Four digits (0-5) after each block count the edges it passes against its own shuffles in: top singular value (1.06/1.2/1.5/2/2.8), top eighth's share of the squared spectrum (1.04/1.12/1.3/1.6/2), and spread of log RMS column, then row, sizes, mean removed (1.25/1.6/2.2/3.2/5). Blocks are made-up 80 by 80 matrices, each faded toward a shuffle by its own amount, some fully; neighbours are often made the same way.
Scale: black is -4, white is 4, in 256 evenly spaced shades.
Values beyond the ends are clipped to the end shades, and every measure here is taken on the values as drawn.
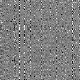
4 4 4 1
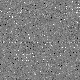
2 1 0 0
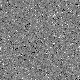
1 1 0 0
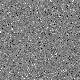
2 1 0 0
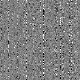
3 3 3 0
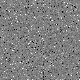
1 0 0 0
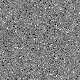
0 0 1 0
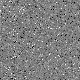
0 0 0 0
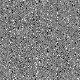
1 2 2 0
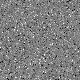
0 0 0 0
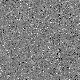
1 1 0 0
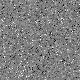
1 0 0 0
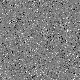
0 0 0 0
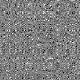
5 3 2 2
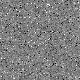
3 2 0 0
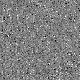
3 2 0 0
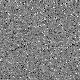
2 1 0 0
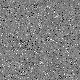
0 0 0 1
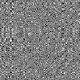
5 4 2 2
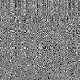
4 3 2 2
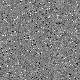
2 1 0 0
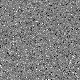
2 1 0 0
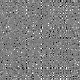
4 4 3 2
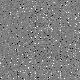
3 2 1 0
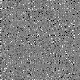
4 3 2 2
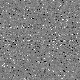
3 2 0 1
